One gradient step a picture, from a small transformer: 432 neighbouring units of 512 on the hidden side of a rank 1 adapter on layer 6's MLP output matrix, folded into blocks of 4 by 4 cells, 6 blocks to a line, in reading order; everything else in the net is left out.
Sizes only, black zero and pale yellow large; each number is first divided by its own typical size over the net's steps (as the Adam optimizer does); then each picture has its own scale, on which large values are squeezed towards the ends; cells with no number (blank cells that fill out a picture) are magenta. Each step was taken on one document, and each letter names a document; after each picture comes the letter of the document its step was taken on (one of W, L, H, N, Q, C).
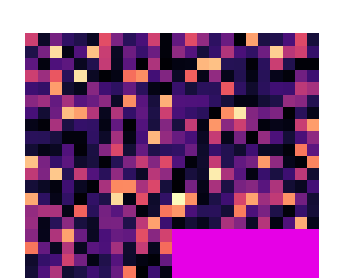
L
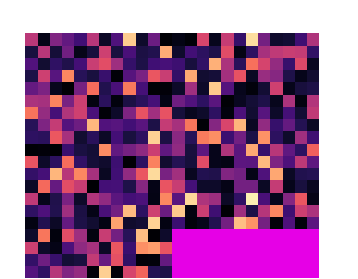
L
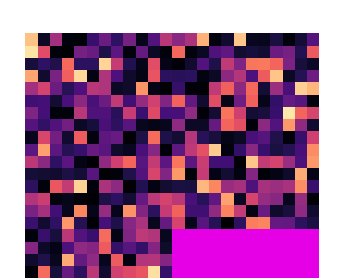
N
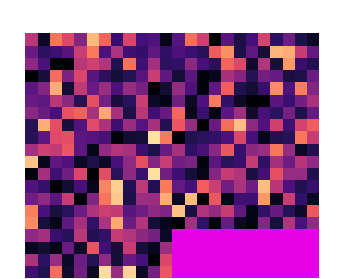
L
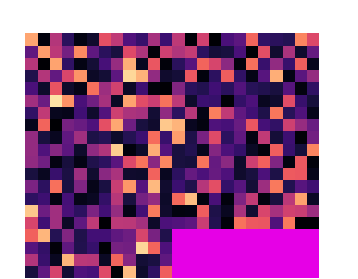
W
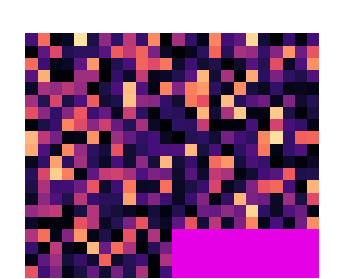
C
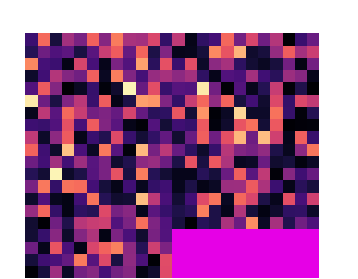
C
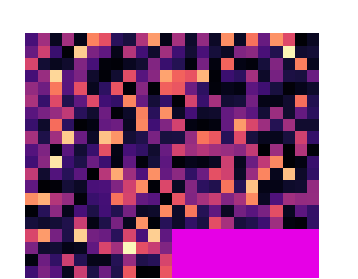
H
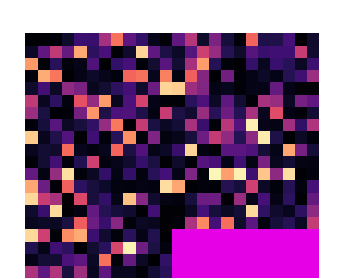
C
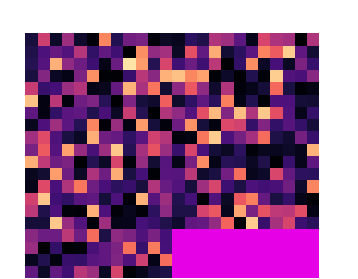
C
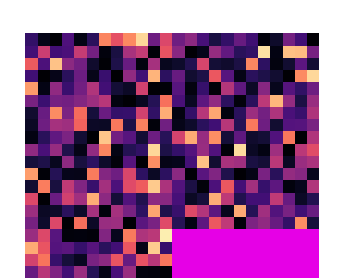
W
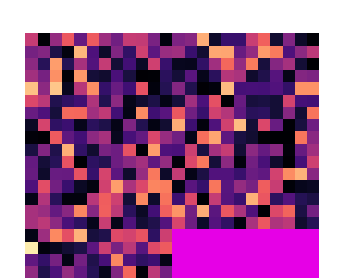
L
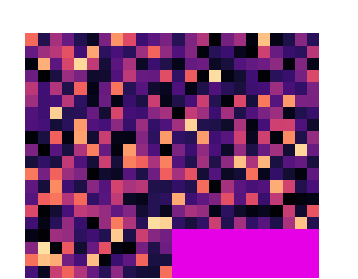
W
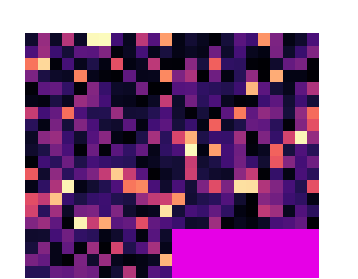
H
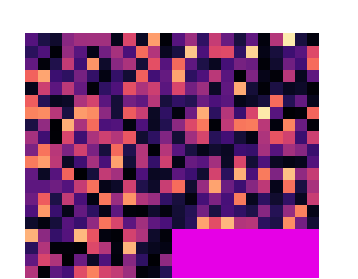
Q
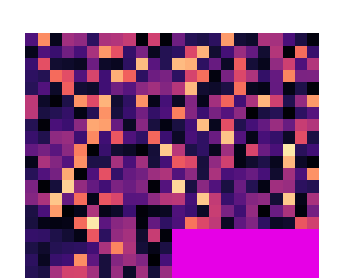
Q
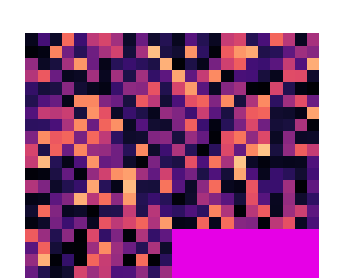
Q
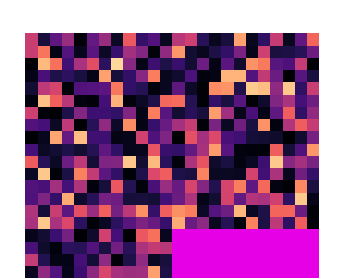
N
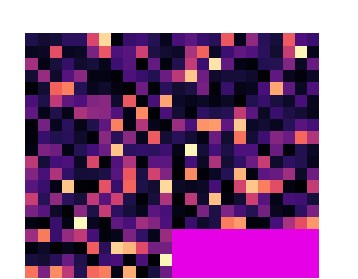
H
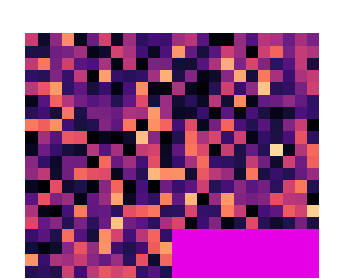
N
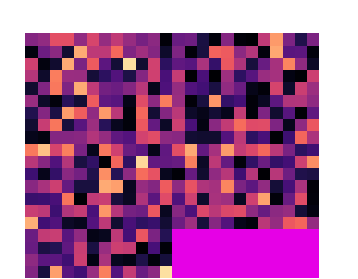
W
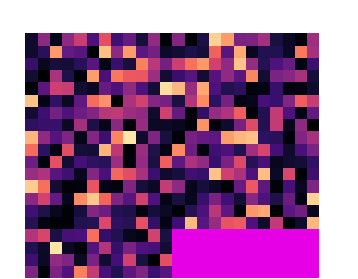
C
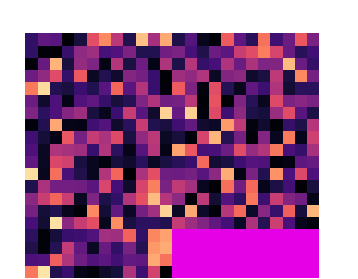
W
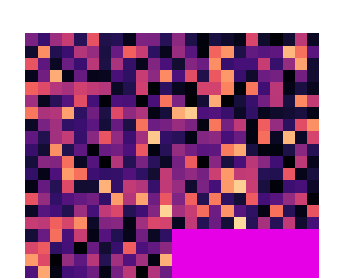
W
